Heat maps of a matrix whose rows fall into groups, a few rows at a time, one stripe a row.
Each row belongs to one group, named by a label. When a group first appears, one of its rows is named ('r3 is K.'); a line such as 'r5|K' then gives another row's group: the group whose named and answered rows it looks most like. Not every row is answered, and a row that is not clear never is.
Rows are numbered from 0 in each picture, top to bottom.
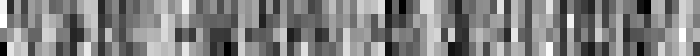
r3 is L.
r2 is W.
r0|L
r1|L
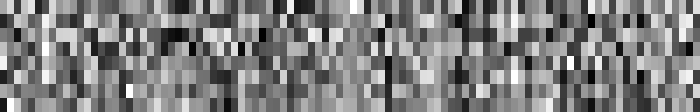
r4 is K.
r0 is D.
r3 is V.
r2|D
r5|L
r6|W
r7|L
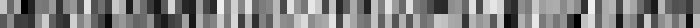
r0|V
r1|V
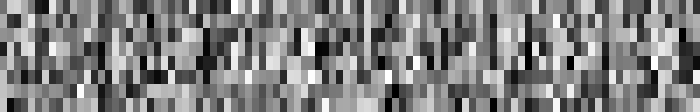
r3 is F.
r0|F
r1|K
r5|V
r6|L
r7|K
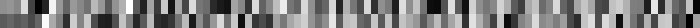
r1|V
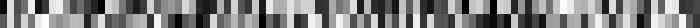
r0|F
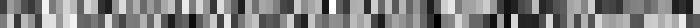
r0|V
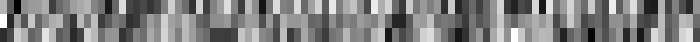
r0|V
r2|L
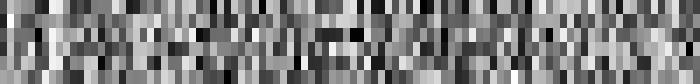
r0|F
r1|W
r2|F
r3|D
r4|F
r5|L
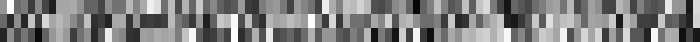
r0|W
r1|V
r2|F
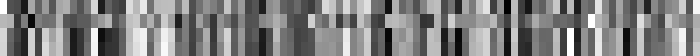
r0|W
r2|W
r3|W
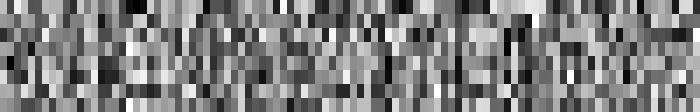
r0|L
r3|W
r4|K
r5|W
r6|F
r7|W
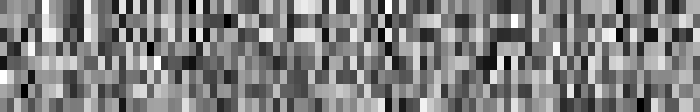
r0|V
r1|L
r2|V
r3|K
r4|D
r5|L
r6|W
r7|L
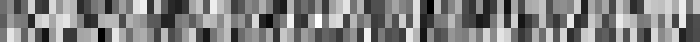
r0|D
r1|D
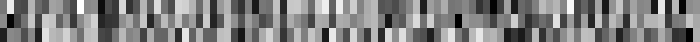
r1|K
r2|V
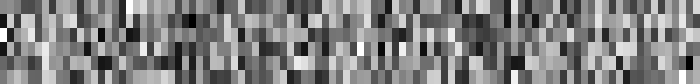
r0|W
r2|K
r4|V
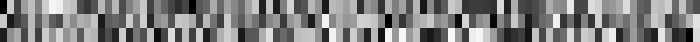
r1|K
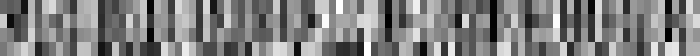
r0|K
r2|K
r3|F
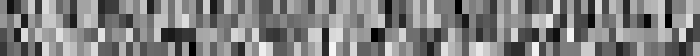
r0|K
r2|D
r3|V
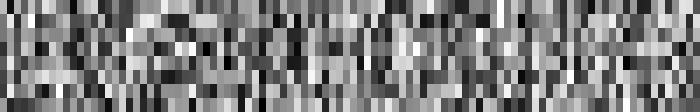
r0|L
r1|D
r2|W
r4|W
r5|D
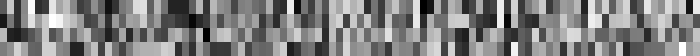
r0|D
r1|D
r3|W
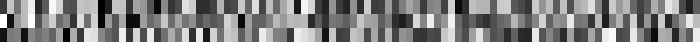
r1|K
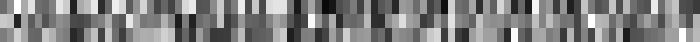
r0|F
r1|W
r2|W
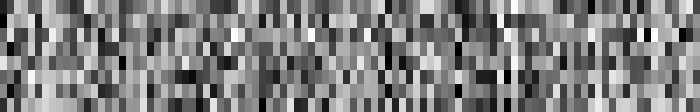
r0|L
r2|F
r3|K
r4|L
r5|D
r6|K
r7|D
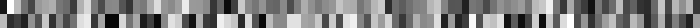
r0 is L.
